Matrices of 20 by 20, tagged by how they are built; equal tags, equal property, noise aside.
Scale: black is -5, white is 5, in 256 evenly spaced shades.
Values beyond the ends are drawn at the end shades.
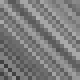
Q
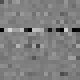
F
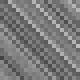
Q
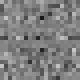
F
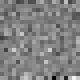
F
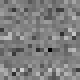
F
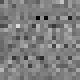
F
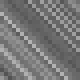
Q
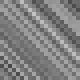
Q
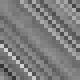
Q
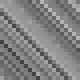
Q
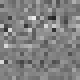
F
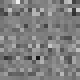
F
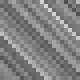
Q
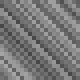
Q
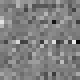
F
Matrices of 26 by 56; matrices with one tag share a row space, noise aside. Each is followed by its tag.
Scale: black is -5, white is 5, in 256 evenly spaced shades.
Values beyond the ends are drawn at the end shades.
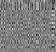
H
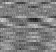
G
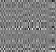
H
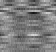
G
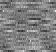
G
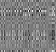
H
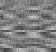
G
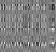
H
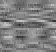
G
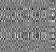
H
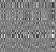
H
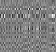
H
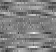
G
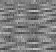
G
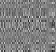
H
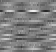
G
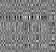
H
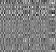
H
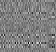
H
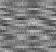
G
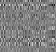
H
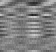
G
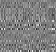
H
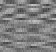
G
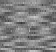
G
